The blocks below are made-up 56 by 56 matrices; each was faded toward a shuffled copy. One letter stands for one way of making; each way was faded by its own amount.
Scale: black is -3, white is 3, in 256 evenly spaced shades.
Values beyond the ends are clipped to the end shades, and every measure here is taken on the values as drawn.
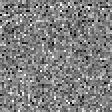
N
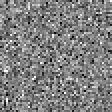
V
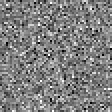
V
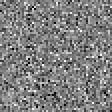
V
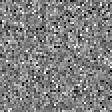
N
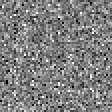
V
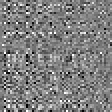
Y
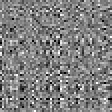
Y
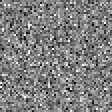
V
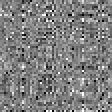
Y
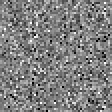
V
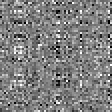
Y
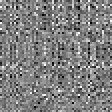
Y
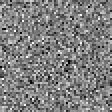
V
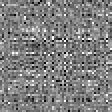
Y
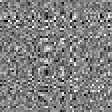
Y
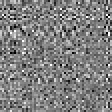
Y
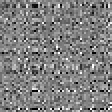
Y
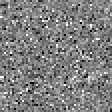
N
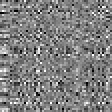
Y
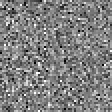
V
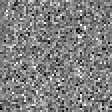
V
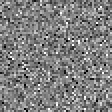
V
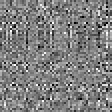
Y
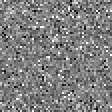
N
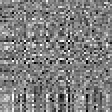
Y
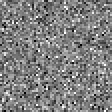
V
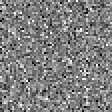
V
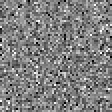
V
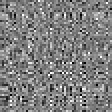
Y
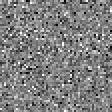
N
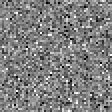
V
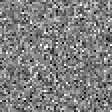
V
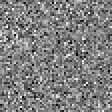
V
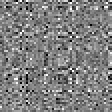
Y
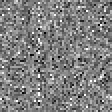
V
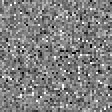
N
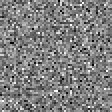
V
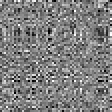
Y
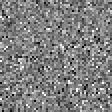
N
